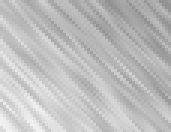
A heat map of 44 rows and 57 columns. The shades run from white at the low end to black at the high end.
The ninth with the highest average is the top right. The grain runs diagonally down to the right. Neither half mirrors the other. The field climbs toward the top right.
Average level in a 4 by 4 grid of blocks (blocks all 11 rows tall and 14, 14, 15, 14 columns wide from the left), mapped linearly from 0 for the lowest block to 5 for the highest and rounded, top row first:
3455 / 2344 / 1234 / 0123
